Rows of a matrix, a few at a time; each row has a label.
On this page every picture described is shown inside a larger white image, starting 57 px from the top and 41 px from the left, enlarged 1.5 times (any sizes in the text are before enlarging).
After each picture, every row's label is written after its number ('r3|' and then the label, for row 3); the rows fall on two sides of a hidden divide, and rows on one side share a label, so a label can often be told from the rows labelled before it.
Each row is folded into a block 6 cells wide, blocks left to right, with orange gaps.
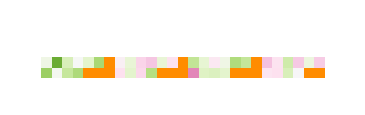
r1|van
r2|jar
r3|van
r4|jar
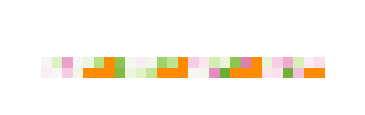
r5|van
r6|van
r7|jar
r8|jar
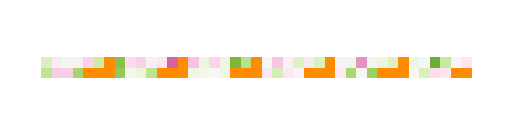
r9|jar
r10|jar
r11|van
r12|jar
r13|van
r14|jar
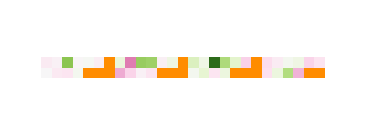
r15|jar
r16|jar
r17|jar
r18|jar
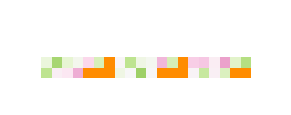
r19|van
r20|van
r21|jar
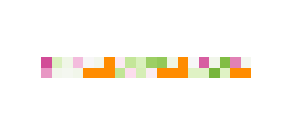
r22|jar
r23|van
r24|jar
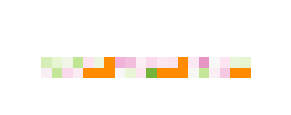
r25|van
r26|jar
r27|jar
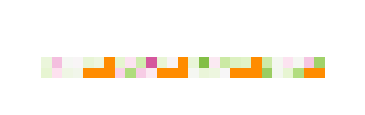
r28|jar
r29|jar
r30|van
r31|van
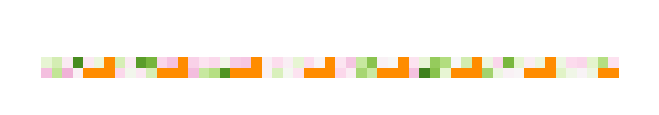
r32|van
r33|jar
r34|jar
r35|jar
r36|jar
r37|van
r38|jar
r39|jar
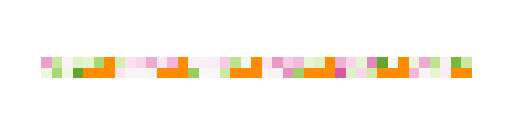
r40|van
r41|jar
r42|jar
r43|jar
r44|jar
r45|jar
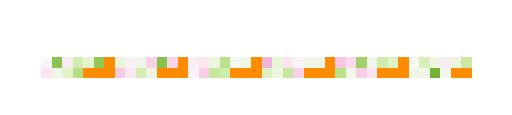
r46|van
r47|jar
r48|jar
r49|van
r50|jar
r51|van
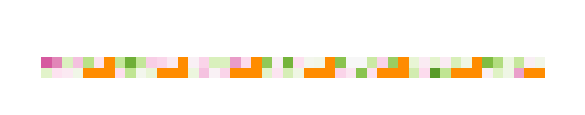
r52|jar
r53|van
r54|jar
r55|jar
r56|van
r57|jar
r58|van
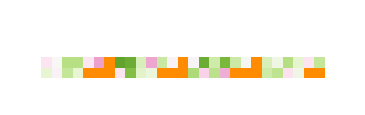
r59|jar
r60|van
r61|van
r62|van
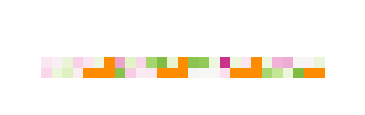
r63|jar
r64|van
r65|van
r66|jar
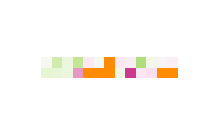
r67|van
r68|jar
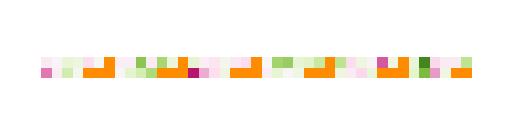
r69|jar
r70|jar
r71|jar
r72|van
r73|jar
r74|van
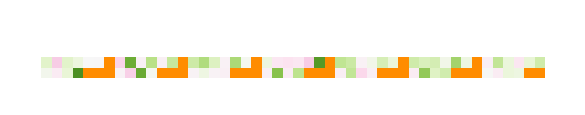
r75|jar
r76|van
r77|van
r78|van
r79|van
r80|van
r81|van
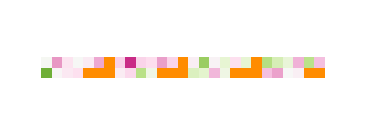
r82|jar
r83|jar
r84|van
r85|jar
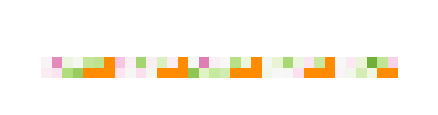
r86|jar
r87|jar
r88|jar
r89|van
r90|jar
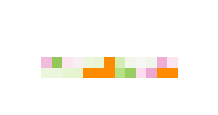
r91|van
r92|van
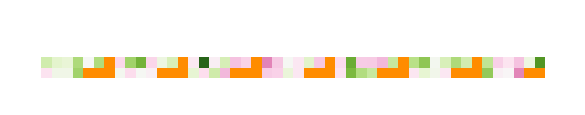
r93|van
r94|van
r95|van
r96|jar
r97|van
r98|van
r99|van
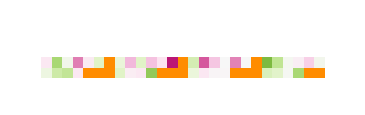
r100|van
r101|jar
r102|jar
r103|van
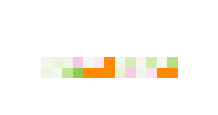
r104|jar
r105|van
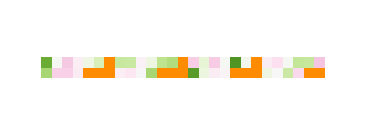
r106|van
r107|van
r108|van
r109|jar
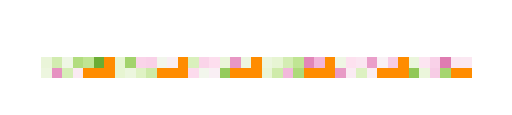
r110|van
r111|van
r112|jar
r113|jar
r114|jar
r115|jar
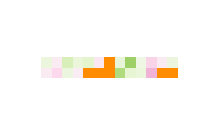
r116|jar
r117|van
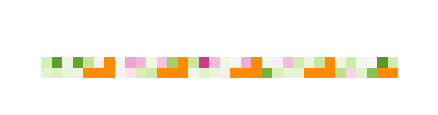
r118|van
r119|jar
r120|jar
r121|van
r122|van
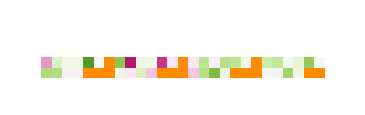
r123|van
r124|jar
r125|van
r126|van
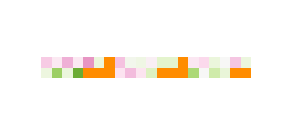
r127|jar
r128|jar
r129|jar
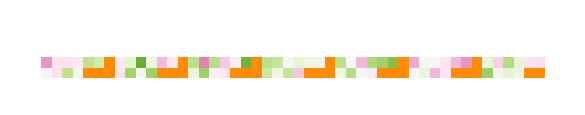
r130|jar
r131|jar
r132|jar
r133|van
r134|van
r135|jar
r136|jar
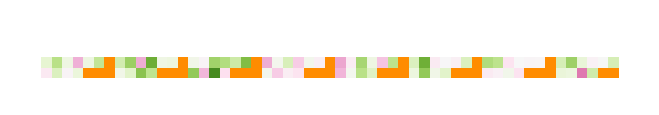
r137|van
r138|van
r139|van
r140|jar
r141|jar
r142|van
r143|van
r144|van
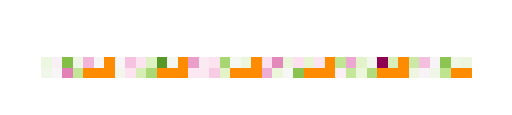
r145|jar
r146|jar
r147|jar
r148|jar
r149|jar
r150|jar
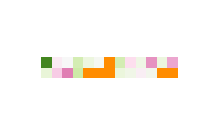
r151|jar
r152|jar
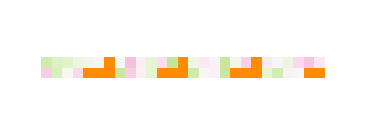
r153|van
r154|jar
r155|jar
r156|jar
